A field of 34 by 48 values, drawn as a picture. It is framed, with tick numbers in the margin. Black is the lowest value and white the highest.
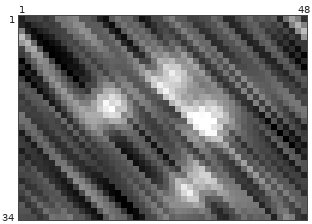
There are four bumps. Neither half mirrors the other. The ninth with the highest average is the centre. No row or column stands out. There is no overall slope. The grain runs diagonally down to the right.
